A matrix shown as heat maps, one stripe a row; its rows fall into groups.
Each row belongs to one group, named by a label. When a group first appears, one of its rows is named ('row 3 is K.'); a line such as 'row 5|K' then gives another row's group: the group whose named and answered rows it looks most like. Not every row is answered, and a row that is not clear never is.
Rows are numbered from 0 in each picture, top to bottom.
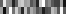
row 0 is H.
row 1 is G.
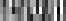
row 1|G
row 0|G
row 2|G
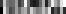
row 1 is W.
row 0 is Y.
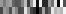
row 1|Y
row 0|G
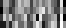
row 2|G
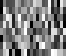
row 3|H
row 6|H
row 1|W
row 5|H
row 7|Y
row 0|W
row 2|H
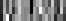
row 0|H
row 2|H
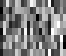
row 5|G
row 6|G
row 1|H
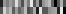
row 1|G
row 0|W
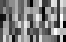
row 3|H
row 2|G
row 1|W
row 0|G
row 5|H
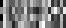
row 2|W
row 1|Y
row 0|W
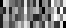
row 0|Y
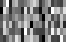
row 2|W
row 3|H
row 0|W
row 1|Y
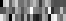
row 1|W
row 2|Y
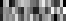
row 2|W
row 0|H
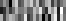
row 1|G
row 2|G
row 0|W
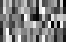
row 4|H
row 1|H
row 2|Y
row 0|G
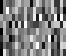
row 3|Y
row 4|W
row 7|W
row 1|G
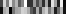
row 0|G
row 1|H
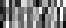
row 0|Y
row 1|G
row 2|G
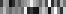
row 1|Y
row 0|W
